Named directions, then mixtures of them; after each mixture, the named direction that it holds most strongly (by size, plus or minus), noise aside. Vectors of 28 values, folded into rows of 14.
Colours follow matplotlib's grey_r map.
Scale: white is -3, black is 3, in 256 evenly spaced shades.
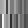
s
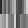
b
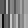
s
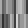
b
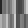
b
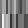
s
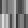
b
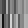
s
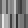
s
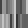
b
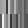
s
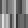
b
